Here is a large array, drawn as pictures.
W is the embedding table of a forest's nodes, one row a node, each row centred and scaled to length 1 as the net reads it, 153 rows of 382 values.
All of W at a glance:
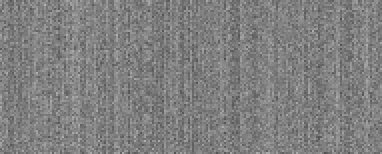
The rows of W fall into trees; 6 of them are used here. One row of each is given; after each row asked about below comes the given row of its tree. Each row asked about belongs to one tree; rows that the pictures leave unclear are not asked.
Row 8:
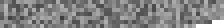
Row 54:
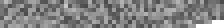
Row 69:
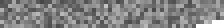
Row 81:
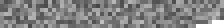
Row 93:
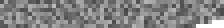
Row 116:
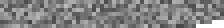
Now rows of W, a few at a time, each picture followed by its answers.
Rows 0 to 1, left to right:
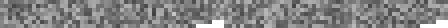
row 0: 8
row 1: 8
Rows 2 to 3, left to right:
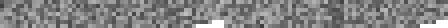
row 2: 81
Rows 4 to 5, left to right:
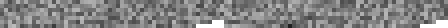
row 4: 8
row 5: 116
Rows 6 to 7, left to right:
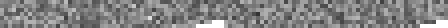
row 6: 54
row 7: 8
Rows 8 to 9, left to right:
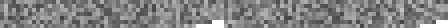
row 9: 8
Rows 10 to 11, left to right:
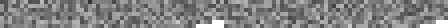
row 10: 93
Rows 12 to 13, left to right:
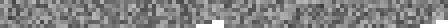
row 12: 8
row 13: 81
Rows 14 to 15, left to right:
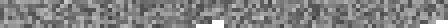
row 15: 81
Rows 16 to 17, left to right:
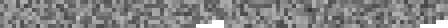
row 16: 93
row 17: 8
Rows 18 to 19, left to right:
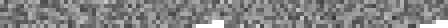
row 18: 81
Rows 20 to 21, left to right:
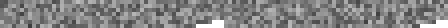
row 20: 81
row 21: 8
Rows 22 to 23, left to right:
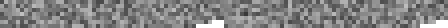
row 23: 54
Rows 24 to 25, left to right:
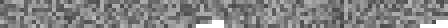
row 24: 93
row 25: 8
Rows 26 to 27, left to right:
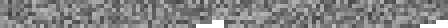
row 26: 8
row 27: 116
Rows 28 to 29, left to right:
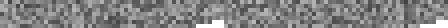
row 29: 8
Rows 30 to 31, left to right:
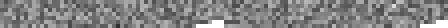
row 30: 81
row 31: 116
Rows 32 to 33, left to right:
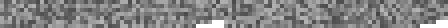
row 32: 93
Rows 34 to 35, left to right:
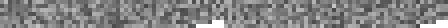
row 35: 8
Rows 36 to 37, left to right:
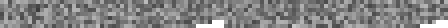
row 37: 93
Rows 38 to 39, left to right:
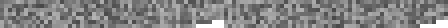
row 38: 8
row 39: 8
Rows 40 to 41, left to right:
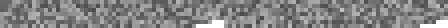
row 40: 81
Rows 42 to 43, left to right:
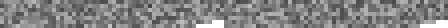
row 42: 69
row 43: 54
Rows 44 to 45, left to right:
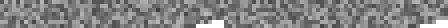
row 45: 93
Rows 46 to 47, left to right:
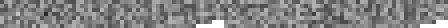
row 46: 93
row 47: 8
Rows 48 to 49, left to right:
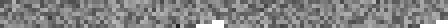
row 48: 69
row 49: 69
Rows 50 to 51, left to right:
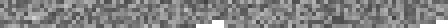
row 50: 116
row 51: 8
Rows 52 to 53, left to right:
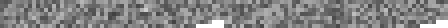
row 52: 81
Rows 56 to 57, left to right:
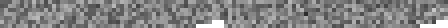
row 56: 81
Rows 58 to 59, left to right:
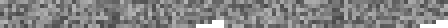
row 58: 8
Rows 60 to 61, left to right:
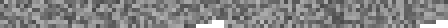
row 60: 93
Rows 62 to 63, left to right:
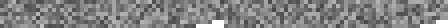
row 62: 69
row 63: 93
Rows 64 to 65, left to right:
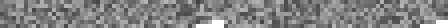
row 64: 93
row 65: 69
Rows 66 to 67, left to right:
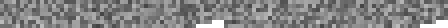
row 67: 116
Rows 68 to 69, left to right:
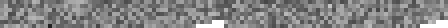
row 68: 116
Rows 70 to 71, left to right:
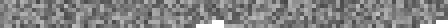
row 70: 93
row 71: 116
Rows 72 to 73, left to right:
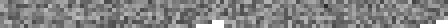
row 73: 8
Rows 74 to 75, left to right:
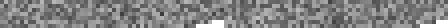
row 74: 93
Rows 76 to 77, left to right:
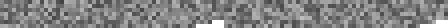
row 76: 116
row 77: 81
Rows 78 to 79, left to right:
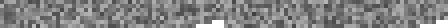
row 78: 93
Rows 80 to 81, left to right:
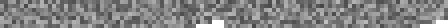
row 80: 93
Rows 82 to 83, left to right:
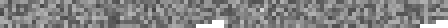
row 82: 8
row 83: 93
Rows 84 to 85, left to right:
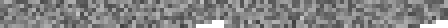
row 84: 54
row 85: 93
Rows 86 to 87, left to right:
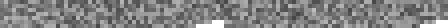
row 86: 54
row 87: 93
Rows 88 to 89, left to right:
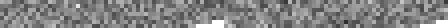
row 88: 54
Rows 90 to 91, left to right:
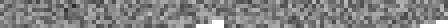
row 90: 93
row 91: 54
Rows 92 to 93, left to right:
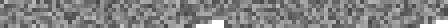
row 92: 93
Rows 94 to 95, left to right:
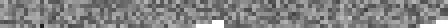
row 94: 116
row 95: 93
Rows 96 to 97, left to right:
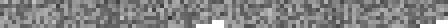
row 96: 8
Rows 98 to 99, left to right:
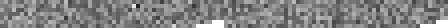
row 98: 54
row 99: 8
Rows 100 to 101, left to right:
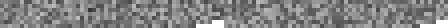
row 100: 116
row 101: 8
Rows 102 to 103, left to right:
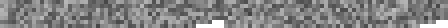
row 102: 116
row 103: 54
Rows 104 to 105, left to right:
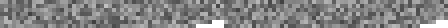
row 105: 81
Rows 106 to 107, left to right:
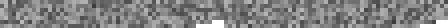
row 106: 116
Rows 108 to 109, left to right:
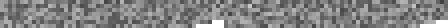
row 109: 54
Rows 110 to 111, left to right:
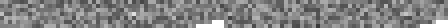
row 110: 54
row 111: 81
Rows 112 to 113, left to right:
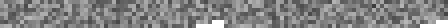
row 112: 116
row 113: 69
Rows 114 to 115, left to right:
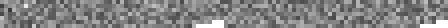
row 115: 93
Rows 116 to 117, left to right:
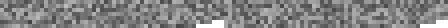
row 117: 8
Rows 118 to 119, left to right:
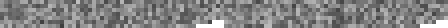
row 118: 8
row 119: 8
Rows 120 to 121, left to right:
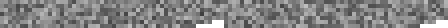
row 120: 8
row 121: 93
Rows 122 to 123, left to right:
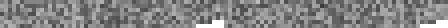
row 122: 8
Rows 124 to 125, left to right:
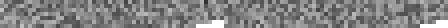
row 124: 54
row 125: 93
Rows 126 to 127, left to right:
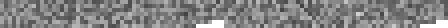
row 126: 93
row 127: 81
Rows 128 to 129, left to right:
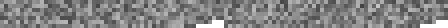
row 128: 93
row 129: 116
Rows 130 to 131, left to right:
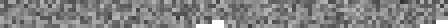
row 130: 93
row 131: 8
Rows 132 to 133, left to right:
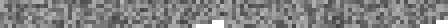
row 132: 8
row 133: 8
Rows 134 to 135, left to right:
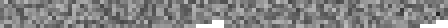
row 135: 93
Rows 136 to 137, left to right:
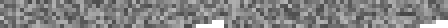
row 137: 93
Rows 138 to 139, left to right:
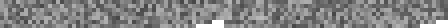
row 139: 116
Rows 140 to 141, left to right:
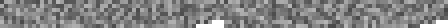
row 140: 93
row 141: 93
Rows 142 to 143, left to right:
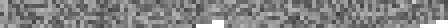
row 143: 54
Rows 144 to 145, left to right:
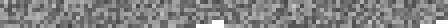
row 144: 116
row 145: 116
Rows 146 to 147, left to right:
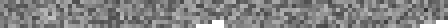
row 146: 8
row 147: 54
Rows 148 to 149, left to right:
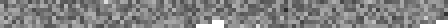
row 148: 93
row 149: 69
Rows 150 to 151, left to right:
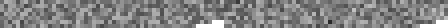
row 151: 81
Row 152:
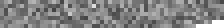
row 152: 54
